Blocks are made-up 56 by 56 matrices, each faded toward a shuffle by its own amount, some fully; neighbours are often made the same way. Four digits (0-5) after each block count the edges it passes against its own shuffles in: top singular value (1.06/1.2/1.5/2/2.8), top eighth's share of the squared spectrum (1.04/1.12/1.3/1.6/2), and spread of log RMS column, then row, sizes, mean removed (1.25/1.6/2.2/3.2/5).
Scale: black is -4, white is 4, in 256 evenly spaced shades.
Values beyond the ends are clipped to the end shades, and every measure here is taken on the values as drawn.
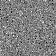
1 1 0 0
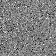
0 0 0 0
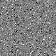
2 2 1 0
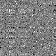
3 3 1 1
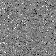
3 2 0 1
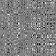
4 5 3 3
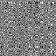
4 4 2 2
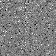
2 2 1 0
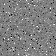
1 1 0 0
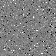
1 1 0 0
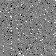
3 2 1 0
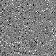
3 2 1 0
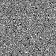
0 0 0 0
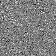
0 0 0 0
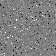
0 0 0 0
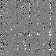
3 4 3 2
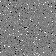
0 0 0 0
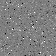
0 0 0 0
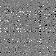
2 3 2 2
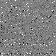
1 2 0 1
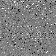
1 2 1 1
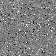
0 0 0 0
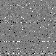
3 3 0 2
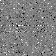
2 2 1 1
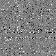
2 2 1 2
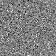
2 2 0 0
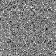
3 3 1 1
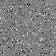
2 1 0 0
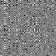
4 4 2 2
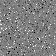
0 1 0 0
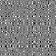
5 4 3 3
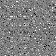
3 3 1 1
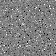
2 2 0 0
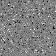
1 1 0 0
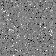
2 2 0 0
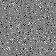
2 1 0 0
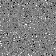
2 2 0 1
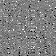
4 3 1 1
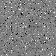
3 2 0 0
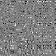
4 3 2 2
